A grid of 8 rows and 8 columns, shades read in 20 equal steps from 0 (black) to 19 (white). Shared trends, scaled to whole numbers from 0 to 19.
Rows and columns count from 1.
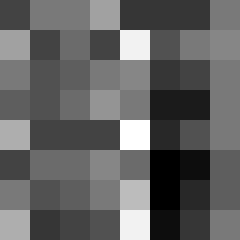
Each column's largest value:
13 9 9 12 19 6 9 10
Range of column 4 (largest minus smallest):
7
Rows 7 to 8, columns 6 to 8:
0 3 7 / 1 4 9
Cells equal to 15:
0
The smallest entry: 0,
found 2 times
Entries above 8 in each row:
4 4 4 3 3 1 3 3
